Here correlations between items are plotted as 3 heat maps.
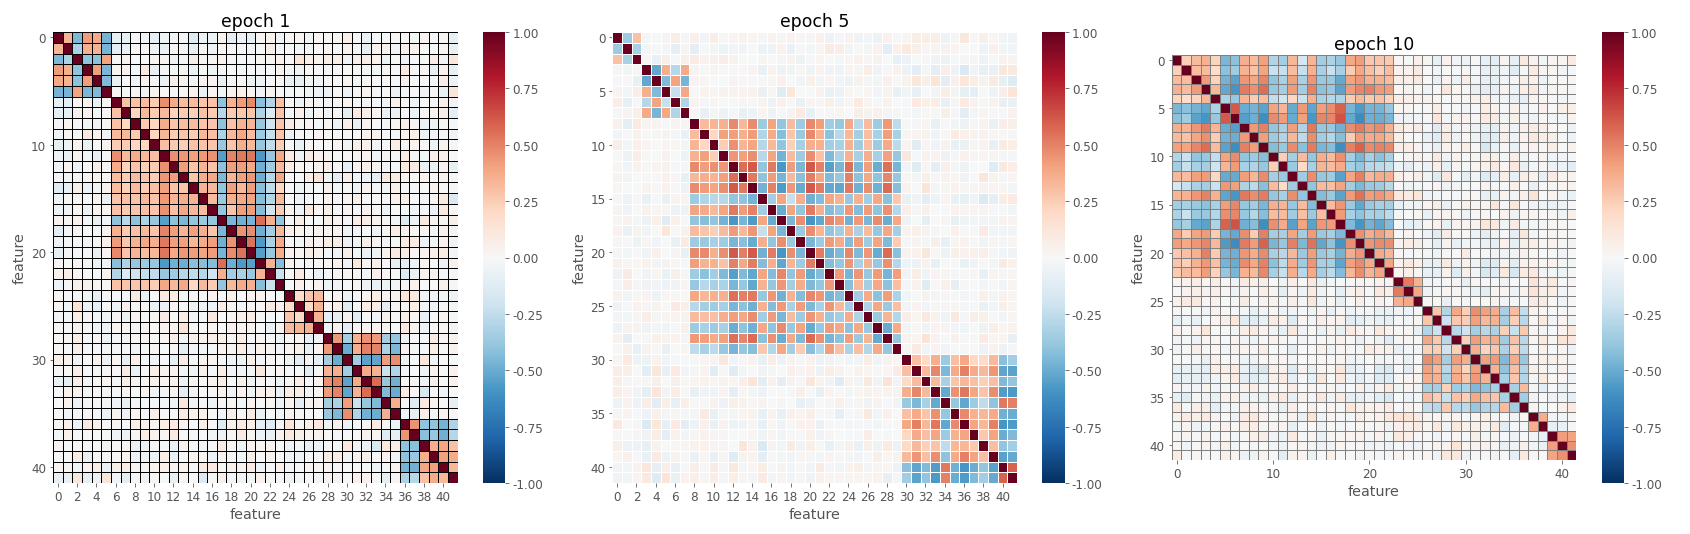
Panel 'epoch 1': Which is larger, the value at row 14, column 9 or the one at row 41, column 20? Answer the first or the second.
the first
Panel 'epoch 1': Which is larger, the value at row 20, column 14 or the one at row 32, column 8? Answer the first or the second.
the first
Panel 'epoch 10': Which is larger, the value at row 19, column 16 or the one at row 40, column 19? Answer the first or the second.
the second
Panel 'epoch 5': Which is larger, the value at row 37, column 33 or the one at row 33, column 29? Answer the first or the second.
the first
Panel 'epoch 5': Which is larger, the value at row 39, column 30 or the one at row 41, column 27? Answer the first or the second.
the first
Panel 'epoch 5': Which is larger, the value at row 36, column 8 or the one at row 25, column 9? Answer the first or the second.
the first
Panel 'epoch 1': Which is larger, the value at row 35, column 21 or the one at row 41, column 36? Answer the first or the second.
the first
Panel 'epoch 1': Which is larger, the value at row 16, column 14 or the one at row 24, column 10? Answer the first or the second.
the first
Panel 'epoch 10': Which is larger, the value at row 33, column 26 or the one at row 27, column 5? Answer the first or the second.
the first
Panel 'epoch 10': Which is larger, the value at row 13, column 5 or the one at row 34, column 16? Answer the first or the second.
the first
